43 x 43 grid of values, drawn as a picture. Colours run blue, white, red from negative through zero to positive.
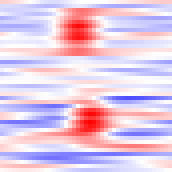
Two bumps rise from the field. Overall the values sit about 50% of the way up the scale. There is no overall slope. Streaks run across, left to right.
